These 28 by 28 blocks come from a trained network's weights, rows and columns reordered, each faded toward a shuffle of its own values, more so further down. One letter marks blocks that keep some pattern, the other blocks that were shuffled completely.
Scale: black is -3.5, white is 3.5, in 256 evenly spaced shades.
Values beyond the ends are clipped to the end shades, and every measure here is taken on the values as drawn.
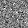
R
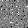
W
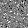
R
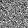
R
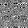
W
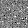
R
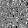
W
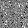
R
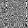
W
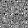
W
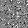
R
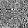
W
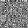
W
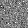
R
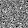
R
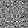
W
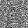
W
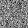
R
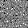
R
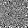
W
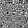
W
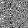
W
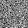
R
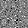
W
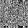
W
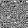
W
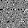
W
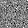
R
